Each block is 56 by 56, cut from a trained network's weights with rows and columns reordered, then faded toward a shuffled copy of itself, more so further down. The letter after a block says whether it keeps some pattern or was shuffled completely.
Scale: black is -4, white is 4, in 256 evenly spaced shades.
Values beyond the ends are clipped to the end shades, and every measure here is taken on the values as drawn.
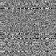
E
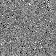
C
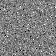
C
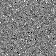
C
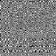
E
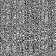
E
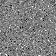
C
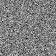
C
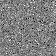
C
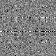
E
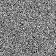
C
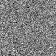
E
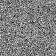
C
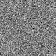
E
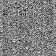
E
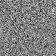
E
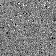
C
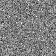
C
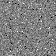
C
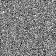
C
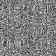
E
